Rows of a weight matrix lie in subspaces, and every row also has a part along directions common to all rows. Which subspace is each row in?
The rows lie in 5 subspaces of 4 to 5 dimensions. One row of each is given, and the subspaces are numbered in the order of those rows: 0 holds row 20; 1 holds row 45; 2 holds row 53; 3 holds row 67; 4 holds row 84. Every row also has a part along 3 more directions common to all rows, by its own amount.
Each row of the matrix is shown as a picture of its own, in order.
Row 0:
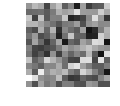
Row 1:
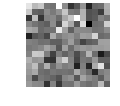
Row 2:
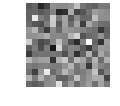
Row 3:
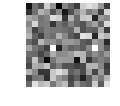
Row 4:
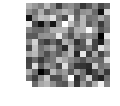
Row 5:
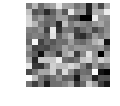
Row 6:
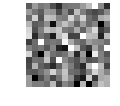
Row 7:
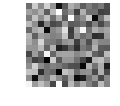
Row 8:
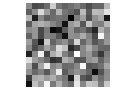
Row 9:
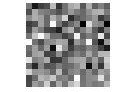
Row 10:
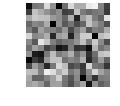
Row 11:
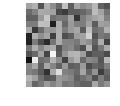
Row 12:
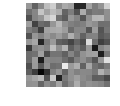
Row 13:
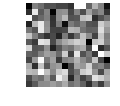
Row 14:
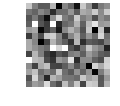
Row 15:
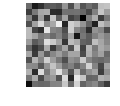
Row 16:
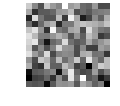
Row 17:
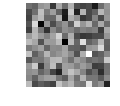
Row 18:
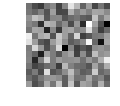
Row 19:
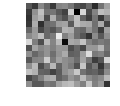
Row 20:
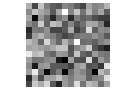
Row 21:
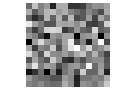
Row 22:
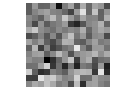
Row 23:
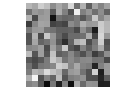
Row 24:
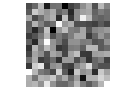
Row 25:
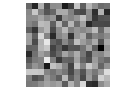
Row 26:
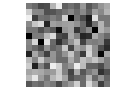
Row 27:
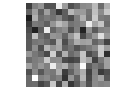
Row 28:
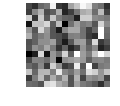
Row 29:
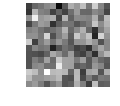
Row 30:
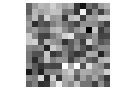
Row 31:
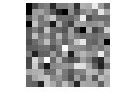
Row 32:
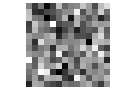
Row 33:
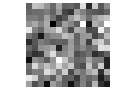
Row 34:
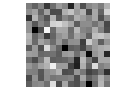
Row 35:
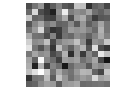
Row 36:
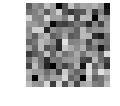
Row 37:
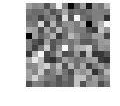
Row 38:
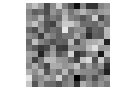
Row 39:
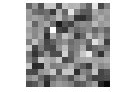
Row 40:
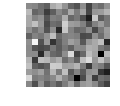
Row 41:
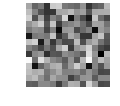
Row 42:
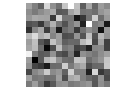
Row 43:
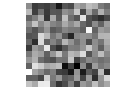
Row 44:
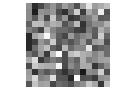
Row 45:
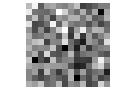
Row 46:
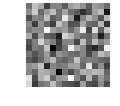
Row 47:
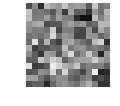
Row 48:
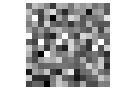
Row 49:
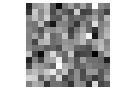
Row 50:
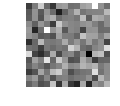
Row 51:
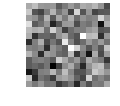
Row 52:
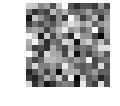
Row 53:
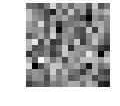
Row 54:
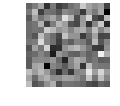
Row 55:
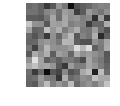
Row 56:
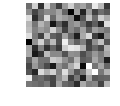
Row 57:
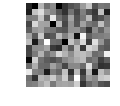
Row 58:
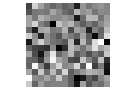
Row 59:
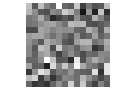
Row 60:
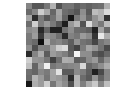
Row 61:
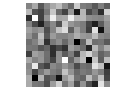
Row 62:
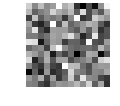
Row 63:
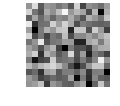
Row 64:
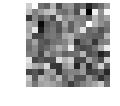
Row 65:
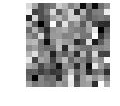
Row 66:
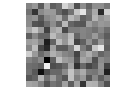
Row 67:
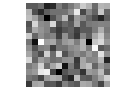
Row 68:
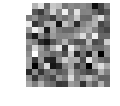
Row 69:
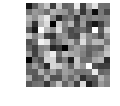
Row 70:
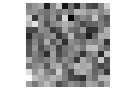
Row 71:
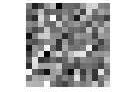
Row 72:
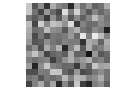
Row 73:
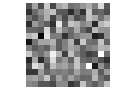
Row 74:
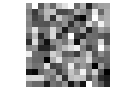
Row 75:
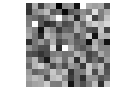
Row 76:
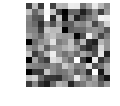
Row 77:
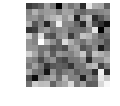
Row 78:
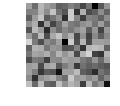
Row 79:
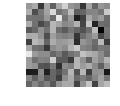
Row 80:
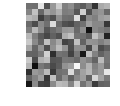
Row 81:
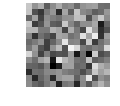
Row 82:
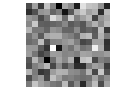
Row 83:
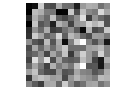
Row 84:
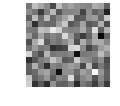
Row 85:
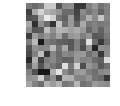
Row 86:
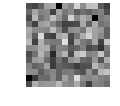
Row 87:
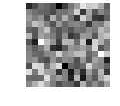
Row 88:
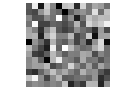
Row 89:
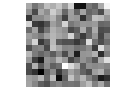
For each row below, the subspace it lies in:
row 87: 3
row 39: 2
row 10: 0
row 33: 0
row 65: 0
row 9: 0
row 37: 0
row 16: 2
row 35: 3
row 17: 1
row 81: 1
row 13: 3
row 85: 3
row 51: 1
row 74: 4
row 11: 3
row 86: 2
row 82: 4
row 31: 1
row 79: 0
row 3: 4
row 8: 4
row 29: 0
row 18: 0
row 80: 3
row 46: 4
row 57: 1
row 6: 1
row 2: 0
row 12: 3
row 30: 3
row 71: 3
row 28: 0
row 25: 4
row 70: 2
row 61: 0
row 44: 3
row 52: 2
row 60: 4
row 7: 1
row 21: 0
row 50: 1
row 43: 3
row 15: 1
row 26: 2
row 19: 1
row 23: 0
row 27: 1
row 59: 4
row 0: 2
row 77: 0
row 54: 4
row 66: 4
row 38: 2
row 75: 4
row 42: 0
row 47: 2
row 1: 0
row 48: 3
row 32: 3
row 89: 3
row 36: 1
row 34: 1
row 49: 0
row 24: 2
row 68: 1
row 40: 2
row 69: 4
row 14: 4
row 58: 2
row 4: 3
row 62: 3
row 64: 4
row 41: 2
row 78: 1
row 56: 1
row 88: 4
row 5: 2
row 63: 1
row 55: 0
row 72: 1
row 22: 4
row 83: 1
